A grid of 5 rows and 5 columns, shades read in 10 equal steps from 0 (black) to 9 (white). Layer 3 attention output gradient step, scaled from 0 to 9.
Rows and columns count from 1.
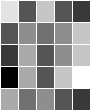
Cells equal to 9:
1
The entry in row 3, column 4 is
5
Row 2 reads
3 5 4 5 7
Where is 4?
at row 2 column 3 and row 5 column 2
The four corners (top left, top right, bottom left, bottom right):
8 2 6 2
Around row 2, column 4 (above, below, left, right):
3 5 4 7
